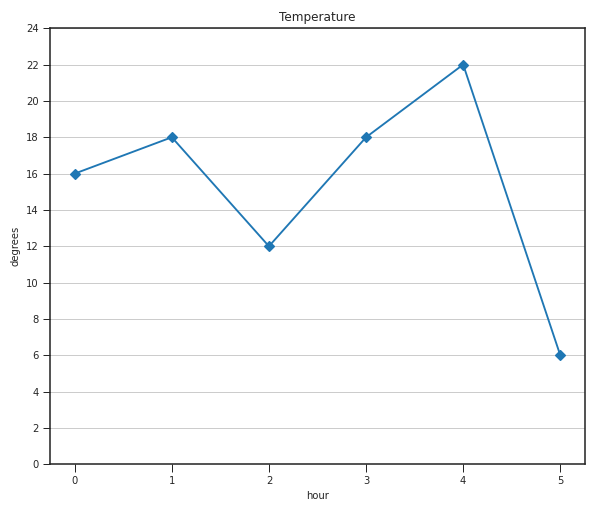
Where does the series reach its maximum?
4
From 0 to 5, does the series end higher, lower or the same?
lower
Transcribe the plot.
Title: Temperature
x-axis: hour, ticks 0 1 2 3 4 5
y-axis: degrees, ticks 0 2 4 6 8 10 12 14 16 18 20 22 24
Values:
16 18 12 18 22 6
